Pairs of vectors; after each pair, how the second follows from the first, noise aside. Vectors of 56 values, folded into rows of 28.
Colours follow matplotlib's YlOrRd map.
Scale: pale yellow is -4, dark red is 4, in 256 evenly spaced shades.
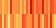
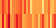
negated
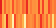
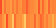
shrunk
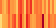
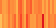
shrunk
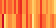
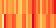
negated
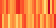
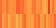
shrunk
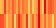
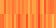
shrunk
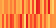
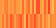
shrunk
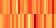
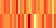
negated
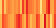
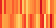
negated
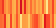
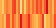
negated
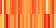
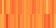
shrunk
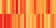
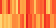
negated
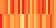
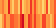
negated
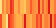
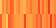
shrunk
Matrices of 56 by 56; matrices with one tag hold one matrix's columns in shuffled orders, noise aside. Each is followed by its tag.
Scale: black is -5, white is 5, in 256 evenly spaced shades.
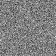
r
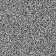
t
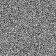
r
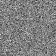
t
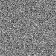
r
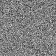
r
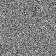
r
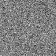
r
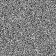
t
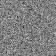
t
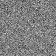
r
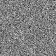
t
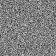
r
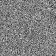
t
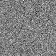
r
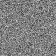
r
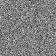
t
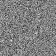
t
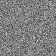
t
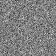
t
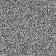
r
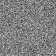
r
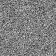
r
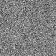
r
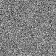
r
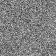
r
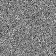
t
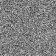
r
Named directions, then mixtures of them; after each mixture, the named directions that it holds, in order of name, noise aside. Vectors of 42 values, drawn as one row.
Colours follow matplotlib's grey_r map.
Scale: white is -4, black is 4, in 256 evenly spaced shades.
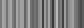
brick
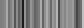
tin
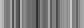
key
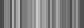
key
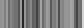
key, tin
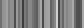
brick, tin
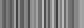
brick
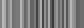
brick, key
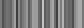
brick, tin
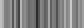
key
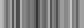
key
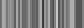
brick, tin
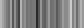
key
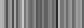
key, tin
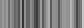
key, tin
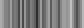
key, tin
